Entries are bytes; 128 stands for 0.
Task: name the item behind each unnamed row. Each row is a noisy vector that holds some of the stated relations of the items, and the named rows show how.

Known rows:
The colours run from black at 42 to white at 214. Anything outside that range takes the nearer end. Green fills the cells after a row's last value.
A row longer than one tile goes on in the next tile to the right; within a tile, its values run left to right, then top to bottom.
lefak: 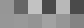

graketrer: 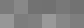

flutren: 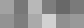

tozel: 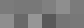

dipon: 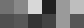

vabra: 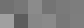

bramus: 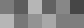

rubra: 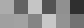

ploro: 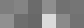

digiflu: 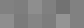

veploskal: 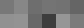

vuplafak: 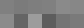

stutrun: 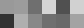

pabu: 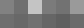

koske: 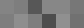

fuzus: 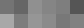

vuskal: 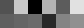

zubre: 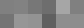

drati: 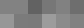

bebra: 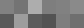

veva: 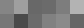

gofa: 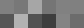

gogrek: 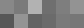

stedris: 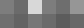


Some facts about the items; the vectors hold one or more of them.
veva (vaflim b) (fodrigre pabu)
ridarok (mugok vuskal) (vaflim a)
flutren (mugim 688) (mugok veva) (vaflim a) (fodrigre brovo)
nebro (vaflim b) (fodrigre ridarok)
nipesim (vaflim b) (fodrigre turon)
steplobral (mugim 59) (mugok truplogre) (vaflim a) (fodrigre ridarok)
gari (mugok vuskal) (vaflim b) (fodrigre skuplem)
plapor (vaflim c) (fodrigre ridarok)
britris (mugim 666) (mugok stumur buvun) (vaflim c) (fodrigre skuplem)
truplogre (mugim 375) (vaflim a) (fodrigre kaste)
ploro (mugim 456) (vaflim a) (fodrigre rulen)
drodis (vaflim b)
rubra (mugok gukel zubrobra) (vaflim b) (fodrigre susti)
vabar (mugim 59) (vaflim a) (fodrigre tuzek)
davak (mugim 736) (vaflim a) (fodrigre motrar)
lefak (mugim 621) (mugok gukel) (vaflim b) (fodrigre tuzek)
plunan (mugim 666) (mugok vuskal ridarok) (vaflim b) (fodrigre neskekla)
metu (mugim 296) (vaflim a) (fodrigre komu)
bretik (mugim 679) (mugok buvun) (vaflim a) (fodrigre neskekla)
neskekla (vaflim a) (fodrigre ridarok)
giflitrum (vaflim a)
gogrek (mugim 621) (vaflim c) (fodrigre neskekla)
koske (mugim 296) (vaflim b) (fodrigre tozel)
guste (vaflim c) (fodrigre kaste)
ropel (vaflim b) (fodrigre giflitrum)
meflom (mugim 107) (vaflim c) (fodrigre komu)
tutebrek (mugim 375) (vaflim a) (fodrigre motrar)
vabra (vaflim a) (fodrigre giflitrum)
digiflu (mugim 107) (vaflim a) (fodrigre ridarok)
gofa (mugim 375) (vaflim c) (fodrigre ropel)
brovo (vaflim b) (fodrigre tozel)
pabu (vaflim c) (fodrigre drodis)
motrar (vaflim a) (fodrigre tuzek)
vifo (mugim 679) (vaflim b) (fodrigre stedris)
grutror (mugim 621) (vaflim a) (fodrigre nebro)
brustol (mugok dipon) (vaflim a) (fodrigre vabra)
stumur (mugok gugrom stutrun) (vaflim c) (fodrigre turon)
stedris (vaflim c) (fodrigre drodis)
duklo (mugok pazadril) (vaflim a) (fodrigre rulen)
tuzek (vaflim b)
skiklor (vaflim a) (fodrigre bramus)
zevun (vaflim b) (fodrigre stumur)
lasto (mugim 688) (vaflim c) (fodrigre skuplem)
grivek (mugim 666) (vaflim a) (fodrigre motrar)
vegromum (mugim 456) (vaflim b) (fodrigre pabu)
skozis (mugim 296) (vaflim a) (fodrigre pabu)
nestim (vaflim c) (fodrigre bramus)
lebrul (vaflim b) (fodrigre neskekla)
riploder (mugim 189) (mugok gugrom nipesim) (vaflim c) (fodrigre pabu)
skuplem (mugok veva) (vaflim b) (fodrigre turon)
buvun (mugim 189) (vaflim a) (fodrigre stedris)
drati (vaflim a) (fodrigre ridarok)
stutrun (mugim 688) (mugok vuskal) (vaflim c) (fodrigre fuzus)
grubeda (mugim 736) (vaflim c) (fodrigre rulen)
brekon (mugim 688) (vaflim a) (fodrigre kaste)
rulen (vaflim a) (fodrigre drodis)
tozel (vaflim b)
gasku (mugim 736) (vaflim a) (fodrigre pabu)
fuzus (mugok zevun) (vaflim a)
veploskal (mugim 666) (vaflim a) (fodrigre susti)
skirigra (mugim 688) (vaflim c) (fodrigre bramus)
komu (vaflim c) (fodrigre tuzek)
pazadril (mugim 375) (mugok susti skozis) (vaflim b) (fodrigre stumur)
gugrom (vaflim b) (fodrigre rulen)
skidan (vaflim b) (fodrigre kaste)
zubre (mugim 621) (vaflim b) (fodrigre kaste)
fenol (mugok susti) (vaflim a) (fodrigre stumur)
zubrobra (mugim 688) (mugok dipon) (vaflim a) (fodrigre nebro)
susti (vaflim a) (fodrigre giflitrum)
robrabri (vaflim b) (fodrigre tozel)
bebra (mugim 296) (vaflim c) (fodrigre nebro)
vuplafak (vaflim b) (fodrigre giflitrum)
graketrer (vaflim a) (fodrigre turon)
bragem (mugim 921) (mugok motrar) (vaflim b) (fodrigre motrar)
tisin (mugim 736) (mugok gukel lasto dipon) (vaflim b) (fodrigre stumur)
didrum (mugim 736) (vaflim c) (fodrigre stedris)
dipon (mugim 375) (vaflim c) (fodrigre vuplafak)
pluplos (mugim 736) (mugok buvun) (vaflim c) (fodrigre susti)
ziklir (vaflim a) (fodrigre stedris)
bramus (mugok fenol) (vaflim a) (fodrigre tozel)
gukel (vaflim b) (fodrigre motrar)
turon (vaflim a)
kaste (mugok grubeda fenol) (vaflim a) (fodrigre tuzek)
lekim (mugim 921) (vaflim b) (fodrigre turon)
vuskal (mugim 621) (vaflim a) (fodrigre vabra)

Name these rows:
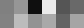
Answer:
bretik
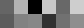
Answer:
nipesim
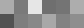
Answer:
skirigra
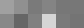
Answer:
vifo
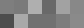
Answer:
guste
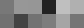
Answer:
gukel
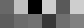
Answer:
gugrom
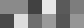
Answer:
pluplos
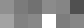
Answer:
steplobral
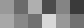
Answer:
brustol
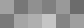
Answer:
bragem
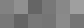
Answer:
zevun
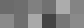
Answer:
tuzek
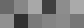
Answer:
susti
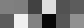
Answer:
britris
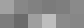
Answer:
lekim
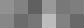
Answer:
vegromum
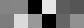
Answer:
plunan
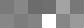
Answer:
vabar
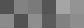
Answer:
motrar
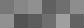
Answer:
skozis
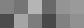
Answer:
meflom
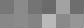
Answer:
davak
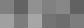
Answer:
skuplem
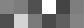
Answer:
riploder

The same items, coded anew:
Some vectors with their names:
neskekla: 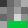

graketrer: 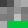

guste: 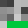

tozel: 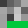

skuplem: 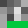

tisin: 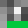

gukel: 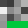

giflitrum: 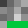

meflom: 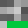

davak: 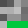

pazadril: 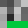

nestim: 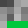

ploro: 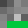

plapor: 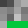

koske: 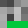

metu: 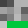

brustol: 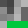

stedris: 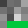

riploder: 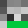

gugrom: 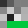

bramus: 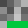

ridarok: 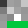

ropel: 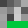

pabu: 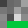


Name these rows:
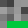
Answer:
lasto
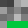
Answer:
fenol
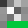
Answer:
vuskal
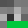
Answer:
vegromum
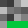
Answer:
dipon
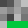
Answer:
gofa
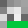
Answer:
plunan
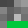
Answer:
skozis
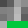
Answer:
flutren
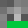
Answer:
didrum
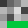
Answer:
tuzek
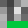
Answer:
rubra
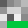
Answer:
gari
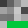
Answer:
komu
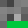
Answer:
grubeda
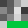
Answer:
kaste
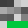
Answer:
truplogre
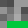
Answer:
zubrobra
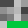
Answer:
brekon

